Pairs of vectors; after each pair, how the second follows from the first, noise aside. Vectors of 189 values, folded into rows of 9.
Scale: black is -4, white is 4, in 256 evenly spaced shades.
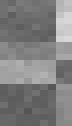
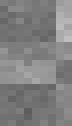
shrunk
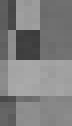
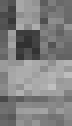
copied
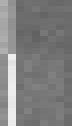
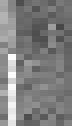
copied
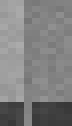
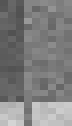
negated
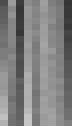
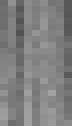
shrunk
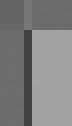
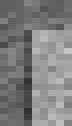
copied
